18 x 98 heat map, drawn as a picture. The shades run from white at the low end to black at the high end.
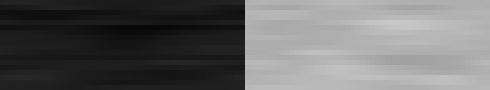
The table splits into one row of 2 panels. Panel 1,1: very high, streaked across, faint in contrast. Panel 1,2: low, streaked across, faint in contrast.
